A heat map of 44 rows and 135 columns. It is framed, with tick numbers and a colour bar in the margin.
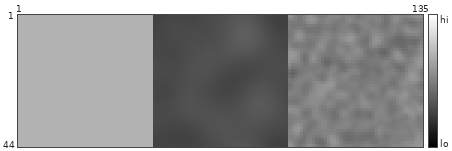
The table splits into one row of 3 panels. Panel 1,1: high, flat. Panel 1,2: low, smooth, faint in contrast. Panel 1,3: middling, blotchy, faint in contrast.
